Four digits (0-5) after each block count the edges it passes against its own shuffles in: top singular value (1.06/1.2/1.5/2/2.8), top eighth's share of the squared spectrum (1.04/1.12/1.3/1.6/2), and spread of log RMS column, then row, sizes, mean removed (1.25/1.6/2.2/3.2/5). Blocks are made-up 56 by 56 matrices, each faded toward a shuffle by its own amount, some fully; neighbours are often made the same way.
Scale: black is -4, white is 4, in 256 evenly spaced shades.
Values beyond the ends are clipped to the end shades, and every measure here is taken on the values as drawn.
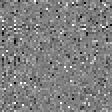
3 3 1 1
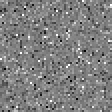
0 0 0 0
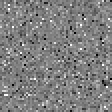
1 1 0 0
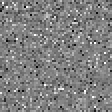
2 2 0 1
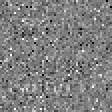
3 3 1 1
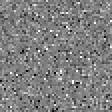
1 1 0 0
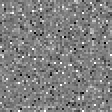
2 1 0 0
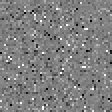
0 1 0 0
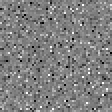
0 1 0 0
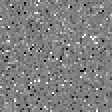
0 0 0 0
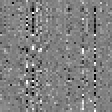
4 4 3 1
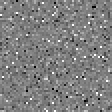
0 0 0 0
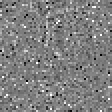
2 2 1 0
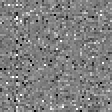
3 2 1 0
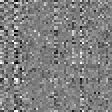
4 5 3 2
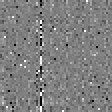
4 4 2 0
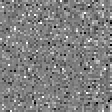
2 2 1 0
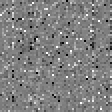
3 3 1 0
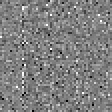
3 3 1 0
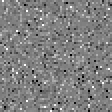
2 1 0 0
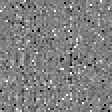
3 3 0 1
